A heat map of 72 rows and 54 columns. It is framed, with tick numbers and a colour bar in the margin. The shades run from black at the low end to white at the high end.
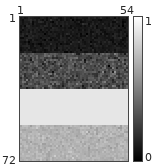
The table splits into 4 rows of 1 panel. Panel 1,1: very low, fine-grained, faint in contrast. Panel 2,1: low, fine-grained. Panel 3,1: very high, flat. Panel 4,1: high, fine-grained, faint in contrast.
